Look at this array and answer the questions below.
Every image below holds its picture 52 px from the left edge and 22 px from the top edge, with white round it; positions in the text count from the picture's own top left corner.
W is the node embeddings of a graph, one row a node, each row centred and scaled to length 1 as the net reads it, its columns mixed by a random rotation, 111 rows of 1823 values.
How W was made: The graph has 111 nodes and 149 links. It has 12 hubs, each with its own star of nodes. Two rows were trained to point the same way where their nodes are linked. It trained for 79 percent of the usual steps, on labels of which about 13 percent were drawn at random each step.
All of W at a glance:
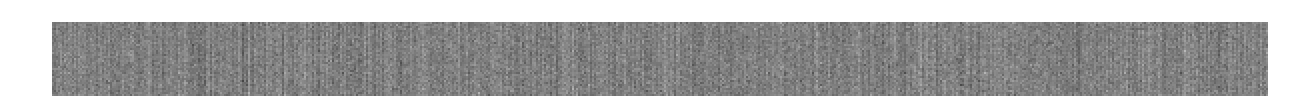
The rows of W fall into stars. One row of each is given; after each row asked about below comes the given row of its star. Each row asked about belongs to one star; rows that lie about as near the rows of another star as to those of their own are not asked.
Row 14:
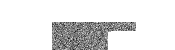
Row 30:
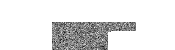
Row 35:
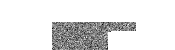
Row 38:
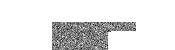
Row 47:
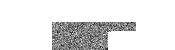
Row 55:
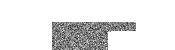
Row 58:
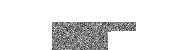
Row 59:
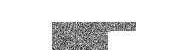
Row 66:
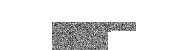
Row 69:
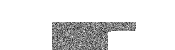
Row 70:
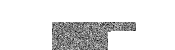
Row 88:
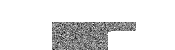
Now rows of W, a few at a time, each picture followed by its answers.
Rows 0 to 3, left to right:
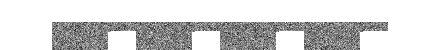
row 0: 59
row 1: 58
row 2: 69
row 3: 59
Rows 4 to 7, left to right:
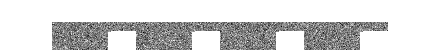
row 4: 70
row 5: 70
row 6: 69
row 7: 35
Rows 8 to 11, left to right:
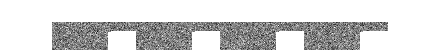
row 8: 14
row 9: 55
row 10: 38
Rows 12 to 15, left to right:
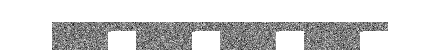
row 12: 88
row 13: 59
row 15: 47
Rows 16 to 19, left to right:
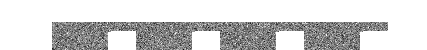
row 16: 14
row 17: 70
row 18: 58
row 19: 30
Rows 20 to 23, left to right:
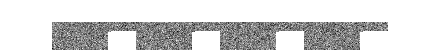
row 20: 14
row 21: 38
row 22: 70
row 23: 47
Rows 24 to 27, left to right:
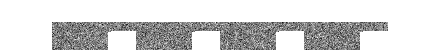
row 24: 14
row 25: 38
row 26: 88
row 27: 47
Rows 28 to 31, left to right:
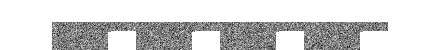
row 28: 66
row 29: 69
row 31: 47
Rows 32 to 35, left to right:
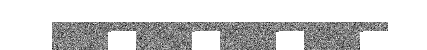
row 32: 38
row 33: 70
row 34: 38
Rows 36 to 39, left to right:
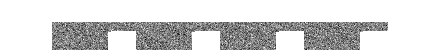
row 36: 30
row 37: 59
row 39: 88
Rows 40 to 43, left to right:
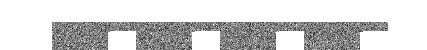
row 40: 30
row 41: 14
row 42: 58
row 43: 38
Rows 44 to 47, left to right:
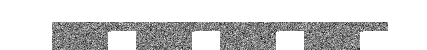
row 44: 47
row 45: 59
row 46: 69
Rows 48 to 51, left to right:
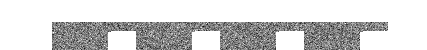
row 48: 58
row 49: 59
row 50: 47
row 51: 88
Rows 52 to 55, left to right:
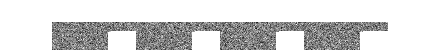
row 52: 66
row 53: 70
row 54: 58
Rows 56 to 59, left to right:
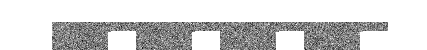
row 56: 47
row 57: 47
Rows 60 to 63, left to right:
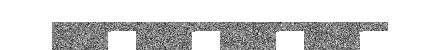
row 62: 69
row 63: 66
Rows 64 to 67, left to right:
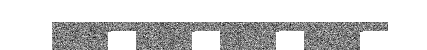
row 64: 88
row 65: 88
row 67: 14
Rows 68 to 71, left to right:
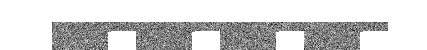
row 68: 55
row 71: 14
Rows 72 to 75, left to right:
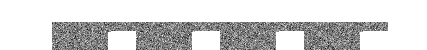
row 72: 88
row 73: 55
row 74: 70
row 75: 59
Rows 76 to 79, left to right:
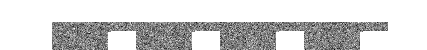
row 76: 59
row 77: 59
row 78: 55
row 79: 30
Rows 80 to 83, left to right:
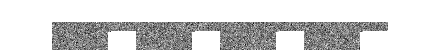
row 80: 69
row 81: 58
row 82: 14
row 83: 66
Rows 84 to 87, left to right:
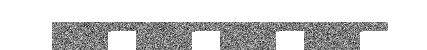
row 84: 58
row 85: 47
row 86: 55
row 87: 88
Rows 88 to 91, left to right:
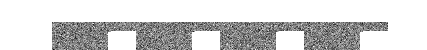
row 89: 14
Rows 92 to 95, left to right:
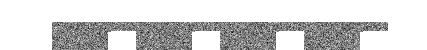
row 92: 58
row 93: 30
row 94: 30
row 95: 55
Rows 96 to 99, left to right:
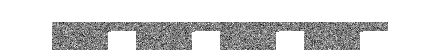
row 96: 69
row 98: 38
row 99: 38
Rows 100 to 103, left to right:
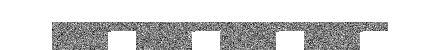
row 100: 38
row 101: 35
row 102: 70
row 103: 14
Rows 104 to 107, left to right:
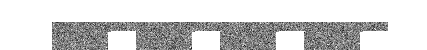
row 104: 66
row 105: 35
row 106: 88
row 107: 59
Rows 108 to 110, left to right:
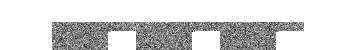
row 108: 88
